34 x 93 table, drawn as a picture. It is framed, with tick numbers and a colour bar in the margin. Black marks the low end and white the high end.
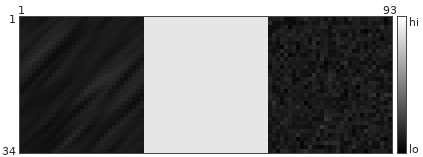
The table splits into one row of 3 panels. Panel 1,1: very low, slanting up to the right, faint in contrast. Panel 1,2: very high, flat. Panel 1,3: very low, fine-grained, faint in contrast.
